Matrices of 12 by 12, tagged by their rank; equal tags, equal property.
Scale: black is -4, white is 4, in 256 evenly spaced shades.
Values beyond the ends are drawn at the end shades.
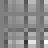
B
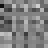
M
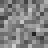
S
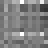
M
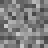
S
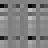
B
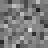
S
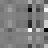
B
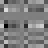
B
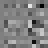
M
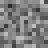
S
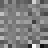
M
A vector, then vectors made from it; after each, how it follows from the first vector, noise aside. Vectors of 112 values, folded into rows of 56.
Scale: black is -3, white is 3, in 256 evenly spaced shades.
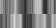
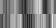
copied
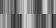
negated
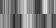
negated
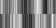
copied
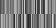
sign-scrambled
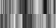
copied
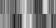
negated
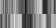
copied
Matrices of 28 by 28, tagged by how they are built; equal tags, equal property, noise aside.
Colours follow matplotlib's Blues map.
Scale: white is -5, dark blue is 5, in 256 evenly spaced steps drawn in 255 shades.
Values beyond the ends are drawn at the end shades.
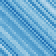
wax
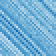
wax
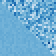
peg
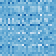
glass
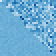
peg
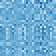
glass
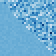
peg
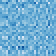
glass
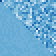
peg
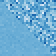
peg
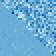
peg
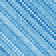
wax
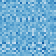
glass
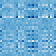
glass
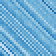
wax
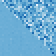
peg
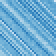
wax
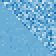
peg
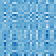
glass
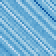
wax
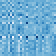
glass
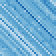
wax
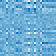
glass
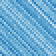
wax
